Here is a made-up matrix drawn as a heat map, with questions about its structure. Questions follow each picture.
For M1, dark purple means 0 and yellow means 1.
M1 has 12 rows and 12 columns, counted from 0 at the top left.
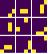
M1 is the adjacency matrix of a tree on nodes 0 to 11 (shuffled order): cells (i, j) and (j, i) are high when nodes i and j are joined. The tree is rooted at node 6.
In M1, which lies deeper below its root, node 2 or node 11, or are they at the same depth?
the same depth
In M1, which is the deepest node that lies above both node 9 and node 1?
10
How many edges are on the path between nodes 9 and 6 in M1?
4
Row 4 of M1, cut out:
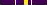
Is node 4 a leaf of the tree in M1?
yes
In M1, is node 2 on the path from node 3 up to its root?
yes
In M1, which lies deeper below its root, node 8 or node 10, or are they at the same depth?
the same depth
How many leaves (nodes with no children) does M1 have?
7
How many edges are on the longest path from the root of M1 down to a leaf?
4
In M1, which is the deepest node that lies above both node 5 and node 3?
2
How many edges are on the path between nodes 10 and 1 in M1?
1
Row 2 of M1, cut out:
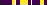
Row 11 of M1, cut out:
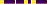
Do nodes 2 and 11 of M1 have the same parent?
yes
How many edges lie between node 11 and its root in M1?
1
